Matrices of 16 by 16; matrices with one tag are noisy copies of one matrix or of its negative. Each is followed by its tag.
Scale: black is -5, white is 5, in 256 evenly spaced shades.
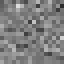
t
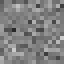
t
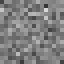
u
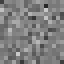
u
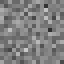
u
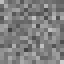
u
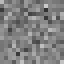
u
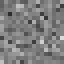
t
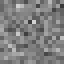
t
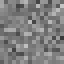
t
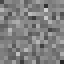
u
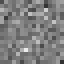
u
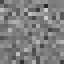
u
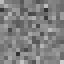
u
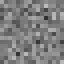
u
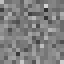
u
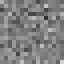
u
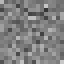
u
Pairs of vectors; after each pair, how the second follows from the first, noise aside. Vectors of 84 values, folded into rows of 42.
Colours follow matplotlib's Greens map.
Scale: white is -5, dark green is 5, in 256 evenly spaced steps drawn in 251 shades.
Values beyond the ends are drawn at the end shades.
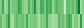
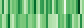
scaled up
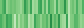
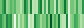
scaled up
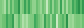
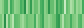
shuffled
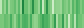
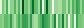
scaled up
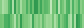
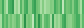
shuffled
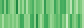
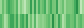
shuffled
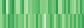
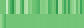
partly zeroed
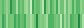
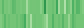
partly zeroed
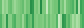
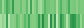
shuffled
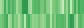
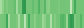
partly zeroed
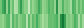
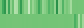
partly zeroed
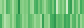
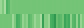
partly zeroed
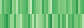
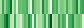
scaled up
